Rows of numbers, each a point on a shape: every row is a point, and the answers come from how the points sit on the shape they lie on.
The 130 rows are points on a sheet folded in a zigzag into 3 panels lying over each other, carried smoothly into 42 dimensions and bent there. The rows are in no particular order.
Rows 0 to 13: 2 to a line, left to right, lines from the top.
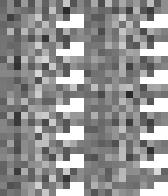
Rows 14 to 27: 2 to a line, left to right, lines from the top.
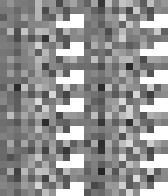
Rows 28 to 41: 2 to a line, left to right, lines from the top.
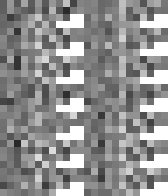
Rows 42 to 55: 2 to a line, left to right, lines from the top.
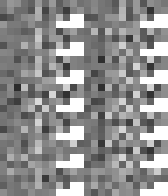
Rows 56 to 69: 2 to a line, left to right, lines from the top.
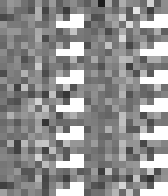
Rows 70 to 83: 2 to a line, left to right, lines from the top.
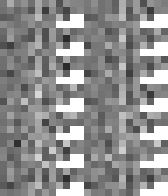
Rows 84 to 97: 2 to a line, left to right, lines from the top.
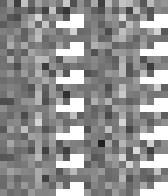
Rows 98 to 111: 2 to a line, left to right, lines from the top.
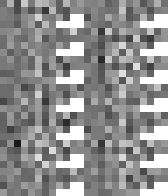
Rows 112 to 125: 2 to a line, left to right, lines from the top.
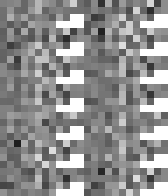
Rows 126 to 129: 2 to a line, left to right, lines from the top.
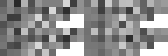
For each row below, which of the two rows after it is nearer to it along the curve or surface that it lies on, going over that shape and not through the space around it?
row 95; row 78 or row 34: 78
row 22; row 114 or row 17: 114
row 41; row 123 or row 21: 123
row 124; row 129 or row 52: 52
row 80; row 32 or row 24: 32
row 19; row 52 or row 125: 52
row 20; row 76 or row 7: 7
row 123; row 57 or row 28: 57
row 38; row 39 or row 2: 2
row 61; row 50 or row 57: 50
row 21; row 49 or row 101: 49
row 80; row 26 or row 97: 26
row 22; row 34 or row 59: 34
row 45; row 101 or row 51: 51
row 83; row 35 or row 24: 35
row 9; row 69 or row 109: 69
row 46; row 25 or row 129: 25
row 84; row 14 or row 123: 14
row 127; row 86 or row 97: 97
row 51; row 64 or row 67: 64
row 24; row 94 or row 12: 94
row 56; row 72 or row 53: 72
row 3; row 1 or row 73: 73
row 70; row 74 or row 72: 72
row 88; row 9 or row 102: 102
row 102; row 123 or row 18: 18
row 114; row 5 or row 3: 5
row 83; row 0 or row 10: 0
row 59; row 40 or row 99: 40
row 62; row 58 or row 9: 9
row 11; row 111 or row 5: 111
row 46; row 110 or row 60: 60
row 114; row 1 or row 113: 1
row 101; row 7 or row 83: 7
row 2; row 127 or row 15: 127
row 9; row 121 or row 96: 96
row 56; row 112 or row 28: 28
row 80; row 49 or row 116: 116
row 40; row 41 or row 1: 41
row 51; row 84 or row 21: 84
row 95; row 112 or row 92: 92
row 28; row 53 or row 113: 53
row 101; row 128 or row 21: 128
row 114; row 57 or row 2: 2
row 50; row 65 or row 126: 65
